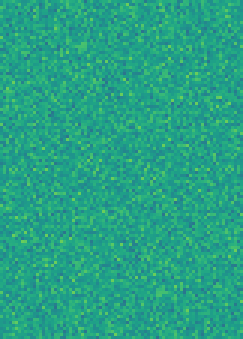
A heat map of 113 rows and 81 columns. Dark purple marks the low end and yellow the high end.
Symmetry: a half turn. Grain: fine. Histogram: bell-shaped. Odd rows or columns: none. Stripes: none. Seam: none. Slope: none.
